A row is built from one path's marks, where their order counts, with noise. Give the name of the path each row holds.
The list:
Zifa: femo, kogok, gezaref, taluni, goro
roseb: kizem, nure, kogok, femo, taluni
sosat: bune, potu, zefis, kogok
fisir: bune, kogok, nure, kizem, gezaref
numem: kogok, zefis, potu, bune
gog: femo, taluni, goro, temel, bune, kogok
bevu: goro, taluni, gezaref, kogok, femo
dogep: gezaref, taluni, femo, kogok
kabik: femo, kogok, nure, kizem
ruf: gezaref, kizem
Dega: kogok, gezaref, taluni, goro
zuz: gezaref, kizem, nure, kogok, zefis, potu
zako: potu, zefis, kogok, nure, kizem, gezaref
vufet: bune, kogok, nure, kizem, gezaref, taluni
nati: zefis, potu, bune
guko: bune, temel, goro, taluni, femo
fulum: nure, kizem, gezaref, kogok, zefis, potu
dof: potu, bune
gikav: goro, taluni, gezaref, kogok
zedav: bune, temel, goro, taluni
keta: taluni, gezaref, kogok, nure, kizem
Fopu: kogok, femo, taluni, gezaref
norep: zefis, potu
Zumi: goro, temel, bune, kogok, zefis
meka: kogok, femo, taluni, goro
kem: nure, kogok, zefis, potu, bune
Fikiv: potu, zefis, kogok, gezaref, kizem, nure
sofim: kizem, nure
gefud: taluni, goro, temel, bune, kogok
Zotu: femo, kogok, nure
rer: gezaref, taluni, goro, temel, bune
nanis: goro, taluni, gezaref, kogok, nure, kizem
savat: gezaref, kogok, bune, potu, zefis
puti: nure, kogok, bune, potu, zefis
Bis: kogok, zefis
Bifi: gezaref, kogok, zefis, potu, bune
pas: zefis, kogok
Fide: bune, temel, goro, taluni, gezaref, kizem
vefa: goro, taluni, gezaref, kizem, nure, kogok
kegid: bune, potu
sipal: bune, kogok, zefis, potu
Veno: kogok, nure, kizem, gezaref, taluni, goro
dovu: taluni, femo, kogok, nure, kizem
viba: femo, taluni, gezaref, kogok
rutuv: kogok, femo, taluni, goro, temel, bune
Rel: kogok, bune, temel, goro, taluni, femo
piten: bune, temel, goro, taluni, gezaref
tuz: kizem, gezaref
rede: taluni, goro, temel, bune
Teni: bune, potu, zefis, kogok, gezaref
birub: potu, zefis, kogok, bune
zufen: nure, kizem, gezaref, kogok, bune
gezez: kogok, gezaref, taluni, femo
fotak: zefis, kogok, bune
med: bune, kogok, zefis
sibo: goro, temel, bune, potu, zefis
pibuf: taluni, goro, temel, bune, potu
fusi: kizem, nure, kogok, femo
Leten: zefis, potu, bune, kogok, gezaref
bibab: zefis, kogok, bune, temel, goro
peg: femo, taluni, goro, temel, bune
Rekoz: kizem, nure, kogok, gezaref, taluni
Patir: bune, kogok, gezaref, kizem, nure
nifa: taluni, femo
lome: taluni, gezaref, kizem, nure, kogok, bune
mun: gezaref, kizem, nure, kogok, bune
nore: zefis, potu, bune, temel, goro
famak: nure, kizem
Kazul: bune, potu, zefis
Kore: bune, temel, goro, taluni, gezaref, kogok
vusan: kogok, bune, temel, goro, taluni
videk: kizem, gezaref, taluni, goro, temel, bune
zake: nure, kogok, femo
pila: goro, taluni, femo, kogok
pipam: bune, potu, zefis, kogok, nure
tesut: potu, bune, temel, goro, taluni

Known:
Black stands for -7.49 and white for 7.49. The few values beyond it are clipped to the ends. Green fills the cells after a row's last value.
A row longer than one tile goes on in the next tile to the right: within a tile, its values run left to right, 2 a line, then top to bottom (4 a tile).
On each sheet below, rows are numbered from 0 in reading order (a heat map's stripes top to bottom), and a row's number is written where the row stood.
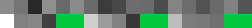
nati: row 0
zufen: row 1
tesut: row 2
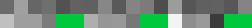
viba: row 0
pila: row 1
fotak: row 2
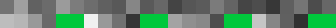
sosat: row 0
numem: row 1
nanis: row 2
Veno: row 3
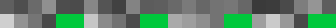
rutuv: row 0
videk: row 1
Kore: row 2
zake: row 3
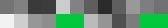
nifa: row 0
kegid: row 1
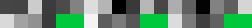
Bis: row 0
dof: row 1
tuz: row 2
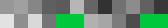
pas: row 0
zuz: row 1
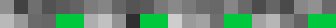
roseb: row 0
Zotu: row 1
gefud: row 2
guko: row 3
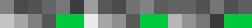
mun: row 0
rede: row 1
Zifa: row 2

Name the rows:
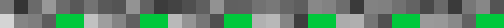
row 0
pibuf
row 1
rer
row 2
Rel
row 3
pipam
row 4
sipal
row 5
bevu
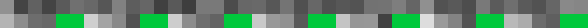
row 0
Rekoz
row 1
dovu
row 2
vusan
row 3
keta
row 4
puti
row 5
lome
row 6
fisir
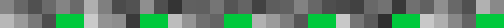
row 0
zako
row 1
birub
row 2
gezez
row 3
Fide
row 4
Dega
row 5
Kazul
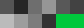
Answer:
fulum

